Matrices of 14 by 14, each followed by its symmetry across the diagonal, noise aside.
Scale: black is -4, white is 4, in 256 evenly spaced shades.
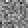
neither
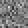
neither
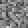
neither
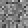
neither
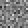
antisymmetric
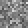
neither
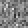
neither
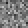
neither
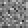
antisymmetric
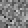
neither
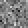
neither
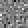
antisymmetric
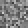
antisymmetric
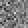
neither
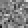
antisymmetric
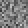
neither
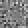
antisymmetric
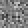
antisymmetric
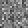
neither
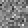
neither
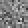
antisymmetric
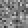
antisymmetric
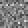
neither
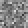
neither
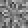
antisymmetric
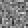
antisymmetric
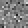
antisymmetric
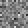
antisymmetric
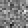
antisymmetric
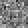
antisymmetric
